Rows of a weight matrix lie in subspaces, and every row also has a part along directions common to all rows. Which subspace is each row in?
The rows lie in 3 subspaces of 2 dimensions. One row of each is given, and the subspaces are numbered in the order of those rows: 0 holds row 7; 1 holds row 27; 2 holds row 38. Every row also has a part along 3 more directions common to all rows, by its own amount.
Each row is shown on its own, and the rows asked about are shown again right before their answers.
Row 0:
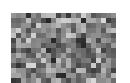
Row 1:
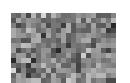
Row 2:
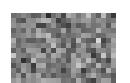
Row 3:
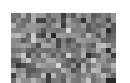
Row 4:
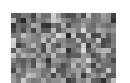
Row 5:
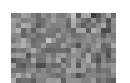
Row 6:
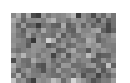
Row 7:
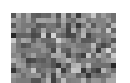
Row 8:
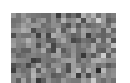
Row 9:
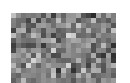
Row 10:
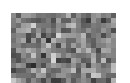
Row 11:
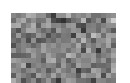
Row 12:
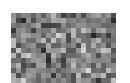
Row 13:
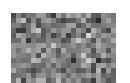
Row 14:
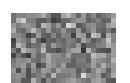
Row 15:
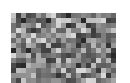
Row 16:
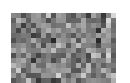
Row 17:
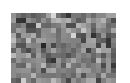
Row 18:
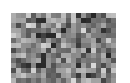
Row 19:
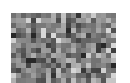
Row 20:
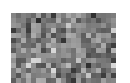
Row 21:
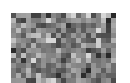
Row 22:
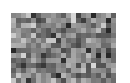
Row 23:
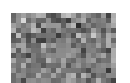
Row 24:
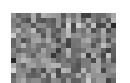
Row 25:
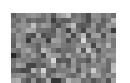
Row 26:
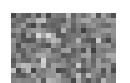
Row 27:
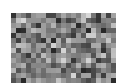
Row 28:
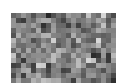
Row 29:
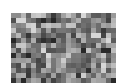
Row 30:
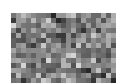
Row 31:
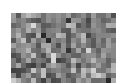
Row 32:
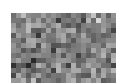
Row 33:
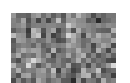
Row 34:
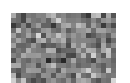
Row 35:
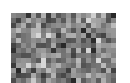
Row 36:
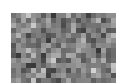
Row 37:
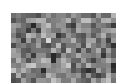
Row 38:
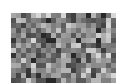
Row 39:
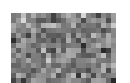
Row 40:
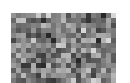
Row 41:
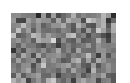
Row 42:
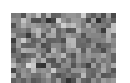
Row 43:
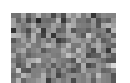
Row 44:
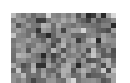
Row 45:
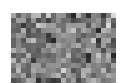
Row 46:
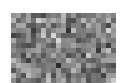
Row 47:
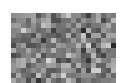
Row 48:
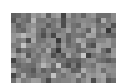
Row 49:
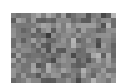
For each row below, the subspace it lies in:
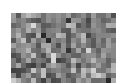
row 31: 1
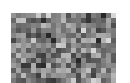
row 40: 2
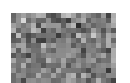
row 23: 1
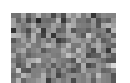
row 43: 0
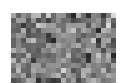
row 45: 2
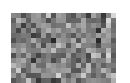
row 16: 2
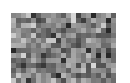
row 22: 2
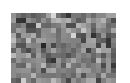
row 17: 1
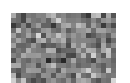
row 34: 1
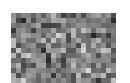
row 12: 1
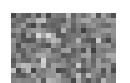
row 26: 2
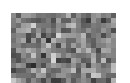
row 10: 1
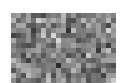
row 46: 0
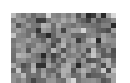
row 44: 2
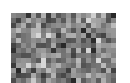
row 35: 2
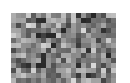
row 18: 2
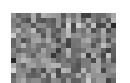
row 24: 0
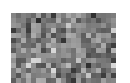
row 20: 0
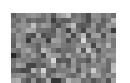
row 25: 1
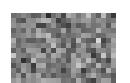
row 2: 2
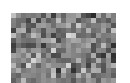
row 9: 0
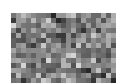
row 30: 1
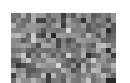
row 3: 0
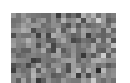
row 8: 0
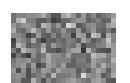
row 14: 1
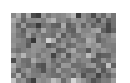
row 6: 2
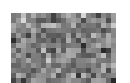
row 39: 1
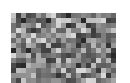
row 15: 1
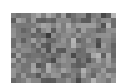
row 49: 2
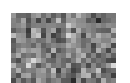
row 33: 0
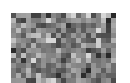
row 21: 2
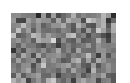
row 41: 2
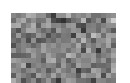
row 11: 1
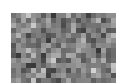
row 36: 1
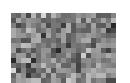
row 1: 0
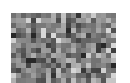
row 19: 0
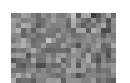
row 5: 2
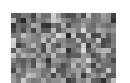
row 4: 1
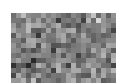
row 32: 0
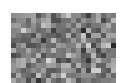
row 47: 1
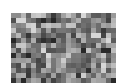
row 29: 1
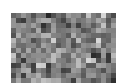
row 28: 2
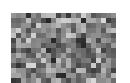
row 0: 1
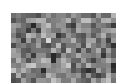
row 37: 1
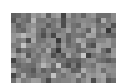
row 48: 0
